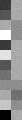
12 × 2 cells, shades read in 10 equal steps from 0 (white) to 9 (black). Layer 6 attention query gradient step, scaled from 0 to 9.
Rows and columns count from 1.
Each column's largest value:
9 5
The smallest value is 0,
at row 4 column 1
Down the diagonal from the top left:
7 3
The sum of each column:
53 42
